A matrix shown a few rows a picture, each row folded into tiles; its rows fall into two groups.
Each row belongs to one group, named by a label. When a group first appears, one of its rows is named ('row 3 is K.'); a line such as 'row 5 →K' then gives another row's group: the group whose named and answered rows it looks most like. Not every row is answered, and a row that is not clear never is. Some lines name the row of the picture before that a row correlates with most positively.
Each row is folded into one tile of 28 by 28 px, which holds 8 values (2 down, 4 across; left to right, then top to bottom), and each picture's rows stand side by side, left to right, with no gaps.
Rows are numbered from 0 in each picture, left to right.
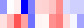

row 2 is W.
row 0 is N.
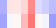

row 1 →W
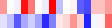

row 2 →N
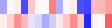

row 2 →N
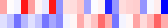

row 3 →N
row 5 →N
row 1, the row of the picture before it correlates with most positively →1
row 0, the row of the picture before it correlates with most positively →1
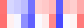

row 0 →W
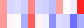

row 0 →W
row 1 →W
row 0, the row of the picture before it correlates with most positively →0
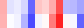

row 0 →W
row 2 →W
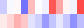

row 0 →N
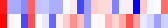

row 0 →W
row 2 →N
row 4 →N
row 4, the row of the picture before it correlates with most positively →0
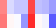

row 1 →W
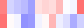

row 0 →W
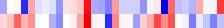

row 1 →W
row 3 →W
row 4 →W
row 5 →N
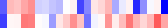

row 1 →W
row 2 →N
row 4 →N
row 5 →N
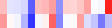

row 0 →W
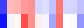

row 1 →W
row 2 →W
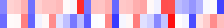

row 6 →W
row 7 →N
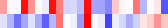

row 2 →W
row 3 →W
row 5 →N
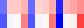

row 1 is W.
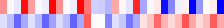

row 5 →N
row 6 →N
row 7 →N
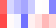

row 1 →N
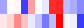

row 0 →N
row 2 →W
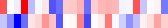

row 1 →N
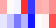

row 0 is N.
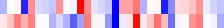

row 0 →N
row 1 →W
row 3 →W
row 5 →N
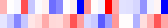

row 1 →N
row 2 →N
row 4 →W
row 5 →N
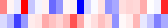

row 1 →N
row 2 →N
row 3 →N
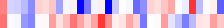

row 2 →N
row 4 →N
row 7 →N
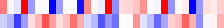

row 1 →N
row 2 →N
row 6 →N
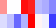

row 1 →W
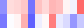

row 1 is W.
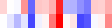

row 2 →W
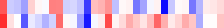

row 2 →W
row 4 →N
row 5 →N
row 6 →N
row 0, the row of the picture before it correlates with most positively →2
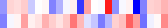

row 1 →N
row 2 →N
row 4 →N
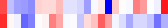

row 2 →W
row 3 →N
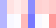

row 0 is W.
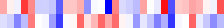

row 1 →W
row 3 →N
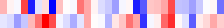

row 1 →N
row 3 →W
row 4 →N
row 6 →W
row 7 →N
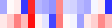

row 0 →N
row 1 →W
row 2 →W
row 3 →N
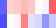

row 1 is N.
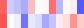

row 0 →W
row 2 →N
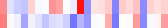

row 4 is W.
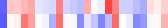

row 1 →W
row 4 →W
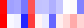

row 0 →W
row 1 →W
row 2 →N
